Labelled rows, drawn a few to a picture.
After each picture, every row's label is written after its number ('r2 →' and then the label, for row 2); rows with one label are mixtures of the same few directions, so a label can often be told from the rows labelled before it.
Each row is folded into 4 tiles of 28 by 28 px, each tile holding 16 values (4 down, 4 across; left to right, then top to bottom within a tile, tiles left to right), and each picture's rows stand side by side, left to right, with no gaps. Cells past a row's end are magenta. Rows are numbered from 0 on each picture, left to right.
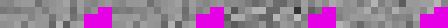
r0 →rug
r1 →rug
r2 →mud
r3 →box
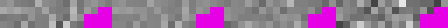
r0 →rug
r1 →rug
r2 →box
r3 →box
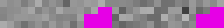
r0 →box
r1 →mud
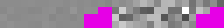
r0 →mud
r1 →mud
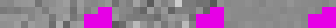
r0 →rug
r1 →box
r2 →box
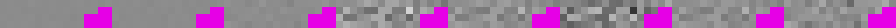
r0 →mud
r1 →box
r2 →box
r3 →mud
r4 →mud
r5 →mud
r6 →mud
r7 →box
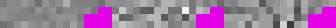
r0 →box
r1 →mud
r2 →rug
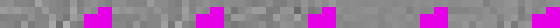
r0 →rug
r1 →rug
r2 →mud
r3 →mud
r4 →rug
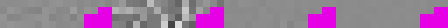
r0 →mud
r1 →rug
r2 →rug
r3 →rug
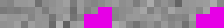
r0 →rug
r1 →box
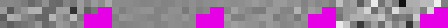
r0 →mud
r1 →mud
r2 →mud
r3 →box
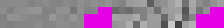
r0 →mud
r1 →rug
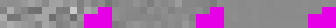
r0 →mud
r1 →box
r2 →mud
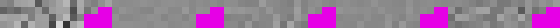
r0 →rug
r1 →mud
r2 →rug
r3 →rug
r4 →mud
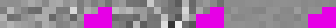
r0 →mud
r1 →rug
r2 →mud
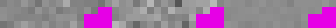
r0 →box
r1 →box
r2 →box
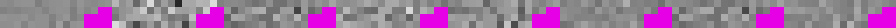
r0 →rug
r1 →box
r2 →mud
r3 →mud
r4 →rug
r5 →box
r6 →mud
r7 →rug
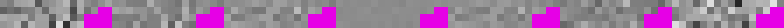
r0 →rug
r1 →rug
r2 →mud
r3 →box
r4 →mud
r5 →box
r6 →box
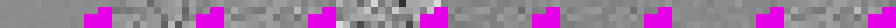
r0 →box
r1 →rug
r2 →mud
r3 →box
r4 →mud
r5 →mud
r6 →box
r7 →mud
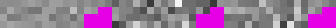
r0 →mud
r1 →box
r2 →rug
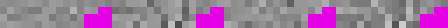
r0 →mud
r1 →rug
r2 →box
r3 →rug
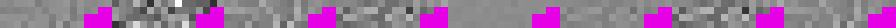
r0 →rug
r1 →box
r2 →rug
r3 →mud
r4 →box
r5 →mud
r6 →mud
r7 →rug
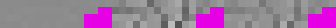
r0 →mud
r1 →rug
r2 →rug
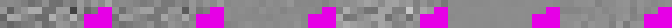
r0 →mud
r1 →mud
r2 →box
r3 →mud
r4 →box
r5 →rug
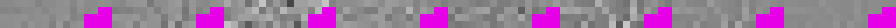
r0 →rug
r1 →rug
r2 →box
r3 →mud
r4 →mud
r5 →rug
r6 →rug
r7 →rug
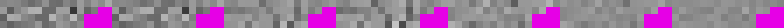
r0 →mud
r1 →mud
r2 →rug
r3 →rug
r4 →box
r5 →box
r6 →mud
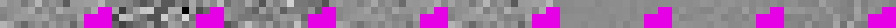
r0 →box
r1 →mud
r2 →box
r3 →box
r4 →box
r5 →rug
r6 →mud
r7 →rug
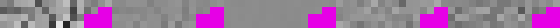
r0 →rug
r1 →rug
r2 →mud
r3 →box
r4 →mud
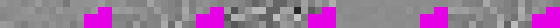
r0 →box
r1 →rug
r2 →mud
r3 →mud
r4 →rug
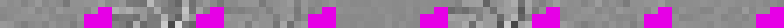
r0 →box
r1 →rug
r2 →rug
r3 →rug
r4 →rug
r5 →box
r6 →mud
